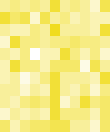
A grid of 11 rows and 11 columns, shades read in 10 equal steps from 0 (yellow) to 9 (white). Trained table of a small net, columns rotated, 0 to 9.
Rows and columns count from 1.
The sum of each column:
55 48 54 54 52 25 45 50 52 59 40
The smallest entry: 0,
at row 3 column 6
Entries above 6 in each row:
1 1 0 1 2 1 1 2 1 1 1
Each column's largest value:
7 6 8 9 6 6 7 6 8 7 7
